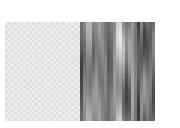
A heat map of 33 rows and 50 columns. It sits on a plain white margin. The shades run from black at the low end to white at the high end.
It is made of 1 by 2 panels. Panel 1,1: very high, checkered, faint in contrast. Panel 1,2: middling, streaked downward, strong in contrast.
